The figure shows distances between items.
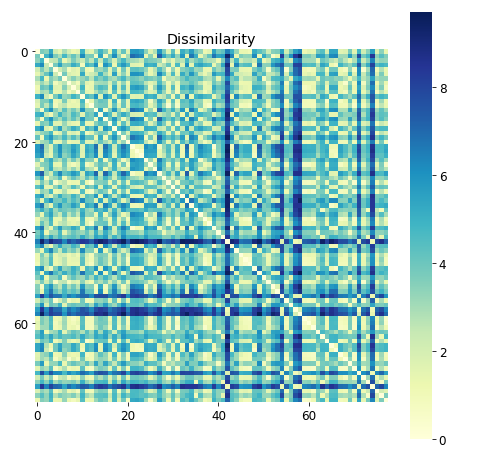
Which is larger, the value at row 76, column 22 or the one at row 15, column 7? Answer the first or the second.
the first
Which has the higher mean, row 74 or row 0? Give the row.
74
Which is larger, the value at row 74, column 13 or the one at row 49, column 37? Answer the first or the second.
the first
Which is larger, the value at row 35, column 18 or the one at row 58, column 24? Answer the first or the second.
the second
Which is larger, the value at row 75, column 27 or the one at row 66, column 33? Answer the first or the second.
the second
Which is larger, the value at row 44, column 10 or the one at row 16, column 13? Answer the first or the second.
the first
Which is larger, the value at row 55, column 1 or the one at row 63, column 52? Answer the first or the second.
the second
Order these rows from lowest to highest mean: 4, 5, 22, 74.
4, 5, 22, 74
